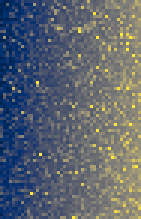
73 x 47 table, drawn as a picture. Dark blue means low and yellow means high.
The ninth with the lowest average is the top left. Values rise toward the right. The texture is fine-grained noise. There are no regular stripes. No single row or column stands out from its neighbours.
